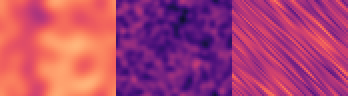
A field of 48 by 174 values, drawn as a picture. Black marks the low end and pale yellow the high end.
It is made of 1 by 3 panels. Panel 1,1: high, smooth. Panel 1,2: low, blotchy. Panel 1,3: middling, slanting down to the right.
